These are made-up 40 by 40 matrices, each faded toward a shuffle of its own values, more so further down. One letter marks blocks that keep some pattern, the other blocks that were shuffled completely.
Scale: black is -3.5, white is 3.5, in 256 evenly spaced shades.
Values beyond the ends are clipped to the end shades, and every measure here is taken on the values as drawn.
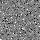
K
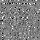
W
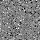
K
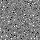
K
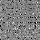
W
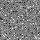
K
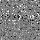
W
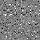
W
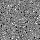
K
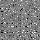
W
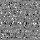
W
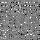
W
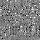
W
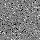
K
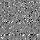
W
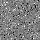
K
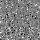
W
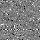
W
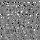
W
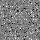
K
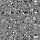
W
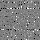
W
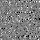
W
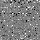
W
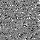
W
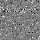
W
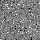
K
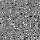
W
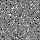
K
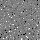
K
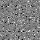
W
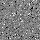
K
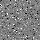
K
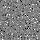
K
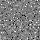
W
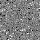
W
